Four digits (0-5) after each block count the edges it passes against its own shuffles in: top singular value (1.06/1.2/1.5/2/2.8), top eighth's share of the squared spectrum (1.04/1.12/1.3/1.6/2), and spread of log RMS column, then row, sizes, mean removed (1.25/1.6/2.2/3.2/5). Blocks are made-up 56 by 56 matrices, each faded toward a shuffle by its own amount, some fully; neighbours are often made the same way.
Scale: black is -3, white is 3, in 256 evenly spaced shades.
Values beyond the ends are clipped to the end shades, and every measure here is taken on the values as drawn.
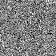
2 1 0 0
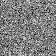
0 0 0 0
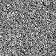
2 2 0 0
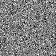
1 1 0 0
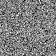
1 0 0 0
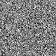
2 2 1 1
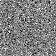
2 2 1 0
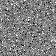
0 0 0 0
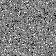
1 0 0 0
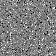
0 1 0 0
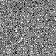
3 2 1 0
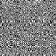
4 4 2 2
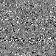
1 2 0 2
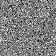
0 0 0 0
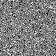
0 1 0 0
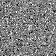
0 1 0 1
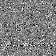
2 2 0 2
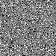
0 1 0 1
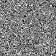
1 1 0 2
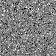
0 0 0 0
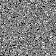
0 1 0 2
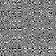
4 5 3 3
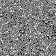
1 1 0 0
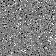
1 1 0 0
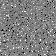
1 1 0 0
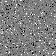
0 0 0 0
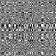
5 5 3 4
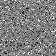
1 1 0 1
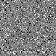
3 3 1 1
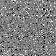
3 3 1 1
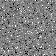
2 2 0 0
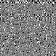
3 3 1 2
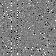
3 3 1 0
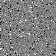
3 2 1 0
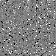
2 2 1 0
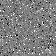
2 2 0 0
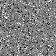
0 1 0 0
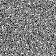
1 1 0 0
